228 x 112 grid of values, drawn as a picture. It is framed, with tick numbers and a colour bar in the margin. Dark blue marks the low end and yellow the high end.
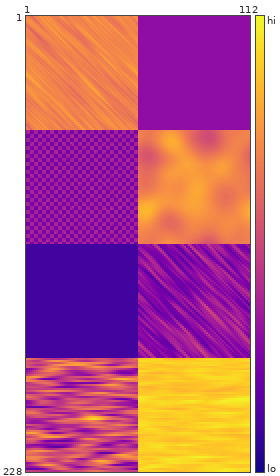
It is made of 4 by 2 panels. Panel 1,1: high, slanting down to the right, faint in contrast. Panel 1,2: low, flat. Panel 2,1: low, checkered. Panel 2,2: high, smooth. Panel 3,1: very low, flat. Panel 3,2: low, slanting down to the right. Panel 4,1: middling, streaked across, strong in contrast. Panel 4,2: very high, streaked across, faint in contrast.
